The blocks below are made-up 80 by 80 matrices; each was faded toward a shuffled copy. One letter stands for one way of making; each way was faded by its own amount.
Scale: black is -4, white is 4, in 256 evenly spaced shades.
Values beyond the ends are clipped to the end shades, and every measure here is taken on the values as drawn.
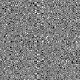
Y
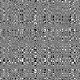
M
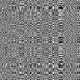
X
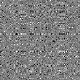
Y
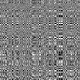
X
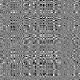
M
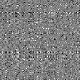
Y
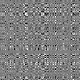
M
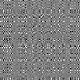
M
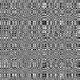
X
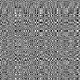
X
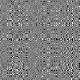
M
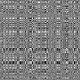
X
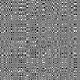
M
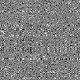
Y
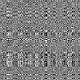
X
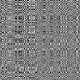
X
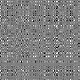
M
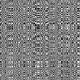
X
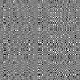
M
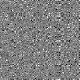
Y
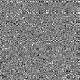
Y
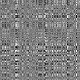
X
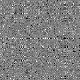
Y
